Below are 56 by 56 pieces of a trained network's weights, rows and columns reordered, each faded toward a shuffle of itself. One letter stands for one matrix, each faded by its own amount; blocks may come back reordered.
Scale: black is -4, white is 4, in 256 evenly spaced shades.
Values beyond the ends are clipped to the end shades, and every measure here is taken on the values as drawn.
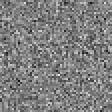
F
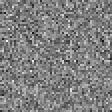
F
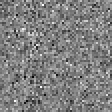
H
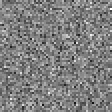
F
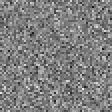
F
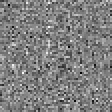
H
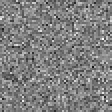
F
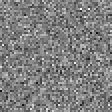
F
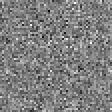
H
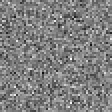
F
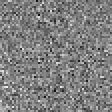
F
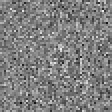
H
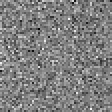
H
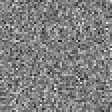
H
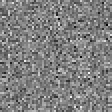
H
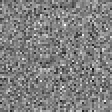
H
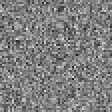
F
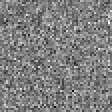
F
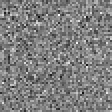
F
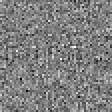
F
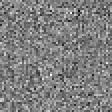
F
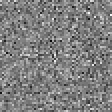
H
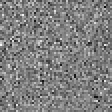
H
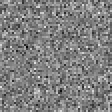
H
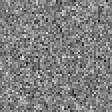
F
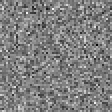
F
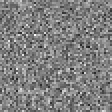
F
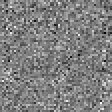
H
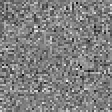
H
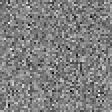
H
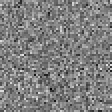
F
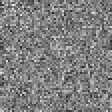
F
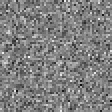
F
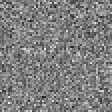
F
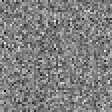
F
